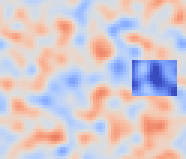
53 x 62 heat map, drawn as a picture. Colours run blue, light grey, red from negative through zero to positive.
The middle right is the ninth with the lowest average. An odd patch, lower than its surroundings, sits in the middle right. On average the colour sits 50% of the way up the scale. Values change most from cell to cell in the middle right. The ninth with the highest average is the bottom right.
